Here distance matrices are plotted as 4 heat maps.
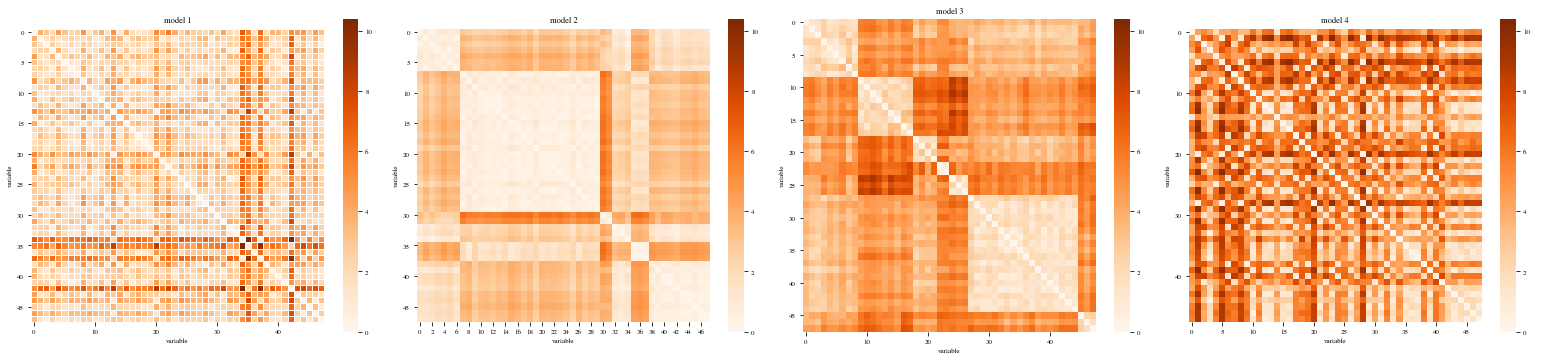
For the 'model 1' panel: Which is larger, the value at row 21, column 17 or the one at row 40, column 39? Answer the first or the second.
the first
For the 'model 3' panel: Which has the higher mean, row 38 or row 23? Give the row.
23
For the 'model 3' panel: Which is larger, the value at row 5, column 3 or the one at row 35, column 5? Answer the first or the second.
the second
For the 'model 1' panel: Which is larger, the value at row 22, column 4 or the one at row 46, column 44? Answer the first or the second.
the first
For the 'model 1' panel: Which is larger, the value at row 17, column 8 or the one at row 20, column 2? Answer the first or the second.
the first
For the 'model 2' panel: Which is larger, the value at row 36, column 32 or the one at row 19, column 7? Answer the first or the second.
the first
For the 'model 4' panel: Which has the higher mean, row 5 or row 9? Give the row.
5
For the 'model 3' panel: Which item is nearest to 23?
22
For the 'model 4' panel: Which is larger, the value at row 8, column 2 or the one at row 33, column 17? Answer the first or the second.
the first
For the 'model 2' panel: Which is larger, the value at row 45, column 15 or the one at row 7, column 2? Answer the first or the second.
the first
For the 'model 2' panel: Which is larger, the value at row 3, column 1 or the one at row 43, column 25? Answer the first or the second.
the second
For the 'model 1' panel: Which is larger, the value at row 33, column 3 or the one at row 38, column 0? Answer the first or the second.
the second
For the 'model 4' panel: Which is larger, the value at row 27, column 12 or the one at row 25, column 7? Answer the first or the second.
the first
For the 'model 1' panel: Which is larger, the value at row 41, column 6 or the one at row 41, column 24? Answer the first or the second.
the second
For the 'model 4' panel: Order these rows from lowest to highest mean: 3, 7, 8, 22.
3, 22, 7, 8
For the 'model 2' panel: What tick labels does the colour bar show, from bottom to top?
0, 2, 4, 6, 8, 10
